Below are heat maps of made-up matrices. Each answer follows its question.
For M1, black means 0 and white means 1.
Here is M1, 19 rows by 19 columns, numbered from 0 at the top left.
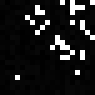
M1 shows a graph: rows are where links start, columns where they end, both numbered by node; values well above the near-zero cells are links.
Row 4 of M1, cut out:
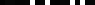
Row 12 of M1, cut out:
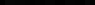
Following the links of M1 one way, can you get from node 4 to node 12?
yes
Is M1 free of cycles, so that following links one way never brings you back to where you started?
yes
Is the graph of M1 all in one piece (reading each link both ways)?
yes
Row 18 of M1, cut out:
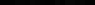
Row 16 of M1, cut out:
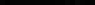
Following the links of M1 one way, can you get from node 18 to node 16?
no
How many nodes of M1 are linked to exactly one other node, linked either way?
1
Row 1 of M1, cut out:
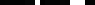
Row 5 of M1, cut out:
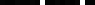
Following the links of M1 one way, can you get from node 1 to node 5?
yes
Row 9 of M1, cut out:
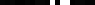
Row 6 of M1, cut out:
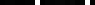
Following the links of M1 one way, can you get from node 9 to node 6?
no
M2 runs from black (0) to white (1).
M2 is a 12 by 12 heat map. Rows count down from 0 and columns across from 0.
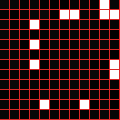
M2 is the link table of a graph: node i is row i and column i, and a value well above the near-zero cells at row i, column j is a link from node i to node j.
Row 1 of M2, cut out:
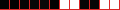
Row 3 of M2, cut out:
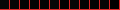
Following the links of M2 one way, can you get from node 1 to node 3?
yes
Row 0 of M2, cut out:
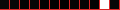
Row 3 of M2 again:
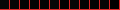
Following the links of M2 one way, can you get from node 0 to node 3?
yes
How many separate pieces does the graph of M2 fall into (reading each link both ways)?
3
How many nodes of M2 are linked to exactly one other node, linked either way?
3
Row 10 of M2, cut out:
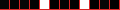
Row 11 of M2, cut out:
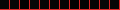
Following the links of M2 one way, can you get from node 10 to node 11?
no
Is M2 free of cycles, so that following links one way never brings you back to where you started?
yes
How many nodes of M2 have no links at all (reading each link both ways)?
2
